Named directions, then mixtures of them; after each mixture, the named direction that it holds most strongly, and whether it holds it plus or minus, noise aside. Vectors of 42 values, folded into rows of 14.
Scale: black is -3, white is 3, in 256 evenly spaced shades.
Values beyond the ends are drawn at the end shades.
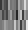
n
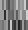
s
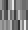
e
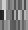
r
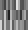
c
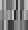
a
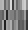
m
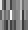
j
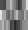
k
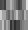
k, plus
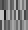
r, minus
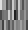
a, plus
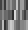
a, minus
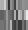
s, plus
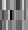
j, minus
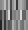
c, minus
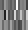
s, plus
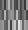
s, minus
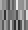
s, plus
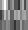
r, plus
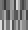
c, plus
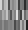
n, minus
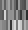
s, minus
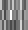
j, plus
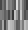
a, minus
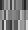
m, minus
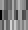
k, minus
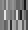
s, minus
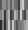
c, minus
